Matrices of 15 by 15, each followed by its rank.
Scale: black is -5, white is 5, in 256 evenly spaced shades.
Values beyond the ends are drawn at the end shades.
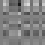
one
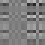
one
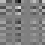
one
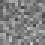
full rank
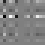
one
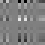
one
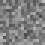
full rank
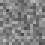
full rank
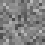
full rank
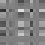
one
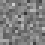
full rank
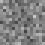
full rank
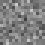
full rank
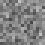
full rank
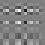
one
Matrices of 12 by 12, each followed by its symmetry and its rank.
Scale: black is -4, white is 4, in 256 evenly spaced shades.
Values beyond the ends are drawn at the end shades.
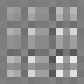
symmetric, rank one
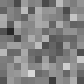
neither, full rank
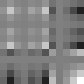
symmetric, rank one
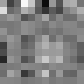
neither, rank two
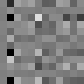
neither, rank two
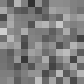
antisymmetric, full rank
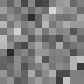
antisymmetric, full rank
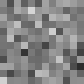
neither, full rank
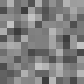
antisymmetric, full rank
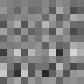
neither, rank two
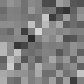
antisymmetric, full rank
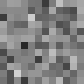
neither, full rank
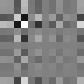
symmetric, rank one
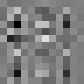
neither, rank two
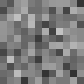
neither, full rank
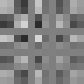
symmetric, rank one
